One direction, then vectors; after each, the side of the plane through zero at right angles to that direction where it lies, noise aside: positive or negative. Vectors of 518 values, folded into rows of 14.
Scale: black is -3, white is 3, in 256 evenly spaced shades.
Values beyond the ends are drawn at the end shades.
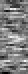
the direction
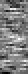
positive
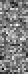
positive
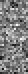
positive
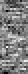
positive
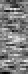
positive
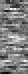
positive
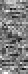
negative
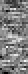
positive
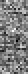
negative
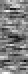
negative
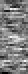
positive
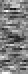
negative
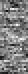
positive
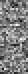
positive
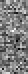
negative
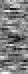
negative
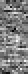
positive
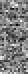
negative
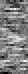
positive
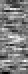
positive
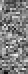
positive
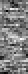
positive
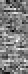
positive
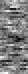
negative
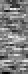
positive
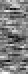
negative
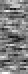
negative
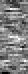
positive
